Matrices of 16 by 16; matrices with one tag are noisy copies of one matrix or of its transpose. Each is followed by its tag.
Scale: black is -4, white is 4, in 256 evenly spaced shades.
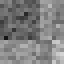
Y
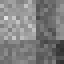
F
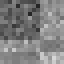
Y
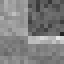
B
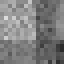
F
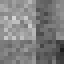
F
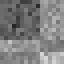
Y
